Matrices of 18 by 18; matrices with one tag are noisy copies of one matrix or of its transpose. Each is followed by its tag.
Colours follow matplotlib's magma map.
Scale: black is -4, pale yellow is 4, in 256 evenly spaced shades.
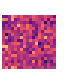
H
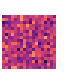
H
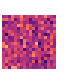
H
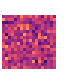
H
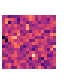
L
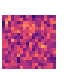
L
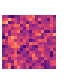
L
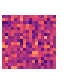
H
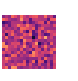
H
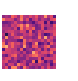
H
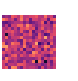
H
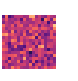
H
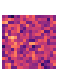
L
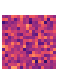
H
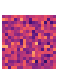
H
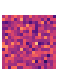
H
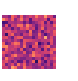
H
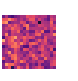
L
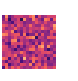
H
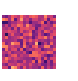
H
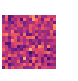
H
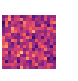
L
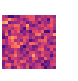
L
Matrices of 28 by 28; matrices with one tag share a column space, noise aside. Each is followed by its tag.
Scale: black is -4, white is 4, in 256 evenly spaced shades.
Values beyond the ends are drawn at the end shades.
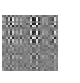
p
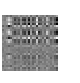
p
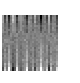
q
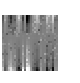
q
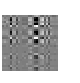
p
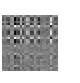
p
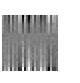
q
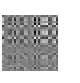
p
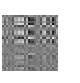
p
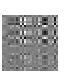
p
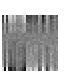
q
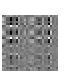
p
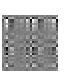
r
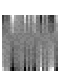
q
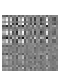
p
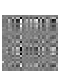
r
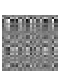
r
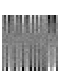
q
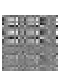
p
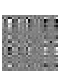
r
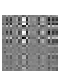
p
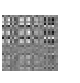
p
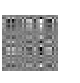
r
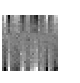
q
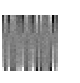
q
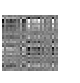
r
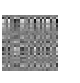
r
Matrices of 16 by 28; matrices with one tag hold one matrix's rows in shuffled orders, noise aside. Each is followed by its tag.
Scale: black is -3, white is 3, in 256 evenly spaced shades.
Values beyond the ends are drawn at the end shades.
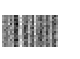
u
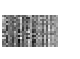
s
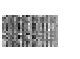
s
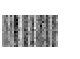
u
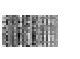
s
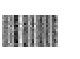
u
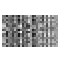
s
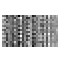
s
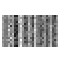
u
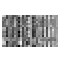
s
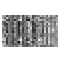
s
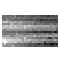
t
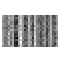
u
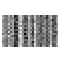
u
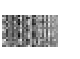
s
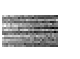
t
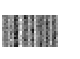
u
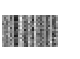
u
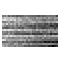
t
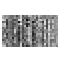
s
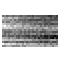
t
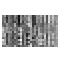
s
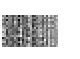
s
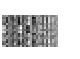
s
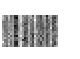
u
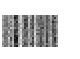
u
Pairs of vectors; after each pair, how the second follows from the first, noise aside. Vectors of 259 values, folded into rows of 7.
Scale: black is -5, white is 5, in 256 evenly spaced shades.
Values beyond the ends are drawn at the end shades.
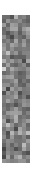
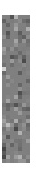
partly zeroed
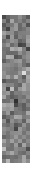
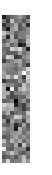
scaled up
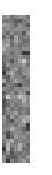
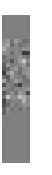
partly zeroed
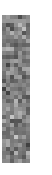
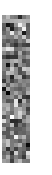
scaled up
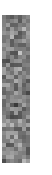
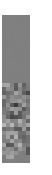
partly zeroed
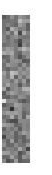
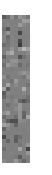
partly zeroed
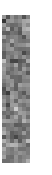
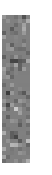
partly zeroed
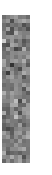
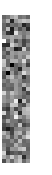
scaled up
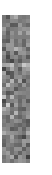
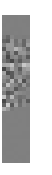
partly zeroed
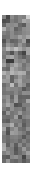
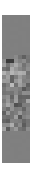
partly zeroed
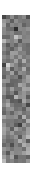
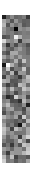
scaled up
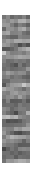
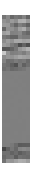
partly zeroed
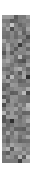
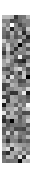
scaled up
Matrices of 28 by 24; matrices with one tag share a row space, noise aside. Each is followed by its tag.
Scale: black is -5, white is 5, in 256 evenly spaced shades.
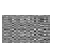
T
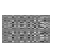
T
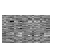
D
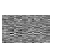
D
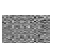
T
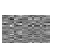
D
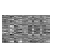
D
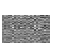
T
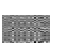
T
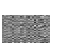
T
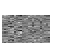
D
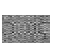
T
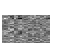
D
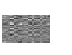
D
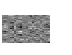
D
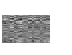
D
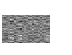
D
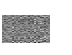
T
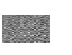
T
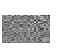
T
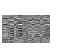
D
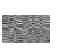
D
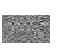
T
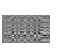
T
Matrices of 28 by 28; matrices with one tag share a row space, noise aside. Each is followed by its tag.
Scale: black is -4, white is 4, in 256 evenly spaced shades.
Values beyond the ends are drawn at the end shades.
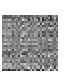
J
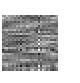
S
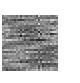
S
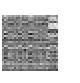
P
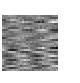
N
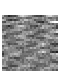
N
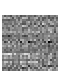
J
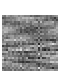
S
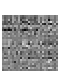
J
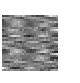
N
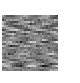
N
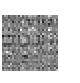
J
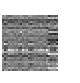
P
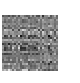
J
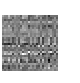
J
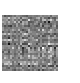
J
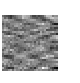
N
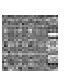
P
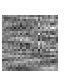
S
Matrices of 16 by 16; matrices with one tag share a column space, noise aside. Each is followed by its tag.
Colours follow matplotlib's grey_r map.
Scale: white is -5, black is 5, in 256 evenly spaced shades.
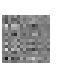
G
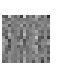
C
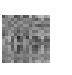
C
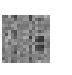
C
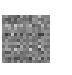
G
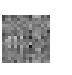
C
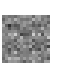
G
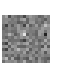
G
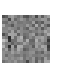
C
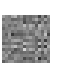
G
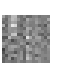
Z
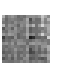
Z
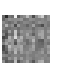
C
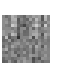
Z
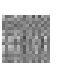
C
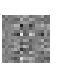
G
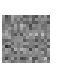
G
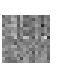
Z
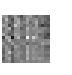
Z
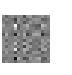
G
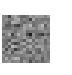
G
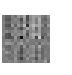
Z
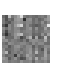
Z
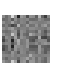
C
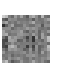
C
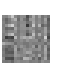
Z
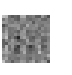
C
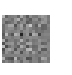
G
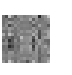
C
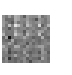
Z
